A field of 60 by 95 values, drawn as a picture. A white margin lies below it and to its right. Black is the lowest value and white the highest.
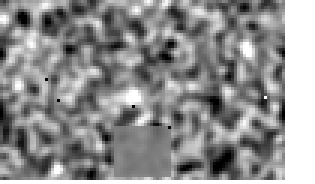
Lone odd cells: 5, 1 higher and 4 lower than their neighbours. Odd patch: calmer, in the bottom middle. Stripes: none. Grain: blotchy. Average level on the scale: 50%. Mirror symmetry: none. Slope: none.
